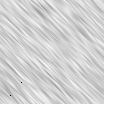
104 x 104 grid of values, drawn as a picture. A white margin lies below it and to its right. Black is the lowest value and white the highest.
Slope: none. Average level on the scale: 80%. Mirror symmetry: none. Lone odd cells: 2, each lower than its neighbours. Grain: diagonal, down to the right.
